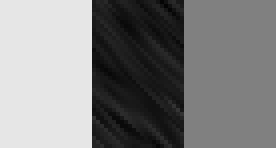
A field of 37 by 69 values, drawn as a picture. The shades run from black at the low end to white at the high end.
It is made of 1 by 3 panels. Panel 1,1: very high, flat. Panel 1,2: very low, slanting down to the right, faint in contrast. Panel 1,3: middling, flat.
